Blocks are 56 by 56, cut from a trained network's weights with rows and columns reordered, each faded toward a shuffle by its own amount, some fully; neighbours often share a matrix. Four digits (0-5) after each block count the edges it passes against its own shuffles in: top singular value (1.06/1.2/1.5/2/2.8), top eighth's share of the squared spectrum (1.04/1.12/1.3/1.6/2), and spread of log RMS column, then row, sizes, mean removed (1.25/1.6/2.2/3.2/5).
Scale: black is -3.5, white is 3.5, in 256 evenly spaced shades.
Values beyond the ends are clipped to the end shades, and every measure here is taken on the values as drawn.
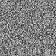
3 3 0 0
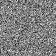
0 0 0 0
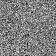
0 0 0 0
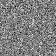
1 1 0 0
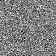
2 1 0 0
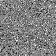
0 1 0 0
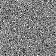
1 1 0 0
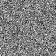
0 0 0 0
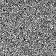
0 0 0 0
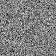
2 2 0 0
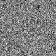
3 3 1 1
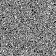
2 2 0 0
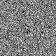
2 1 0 0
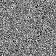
2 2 0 0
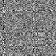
4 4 2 2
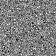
1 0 0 0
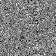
2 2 1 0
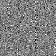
3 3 1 1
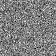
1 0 0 0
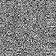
3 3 0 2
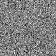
2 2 0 1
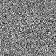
3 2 0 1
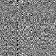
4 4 2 2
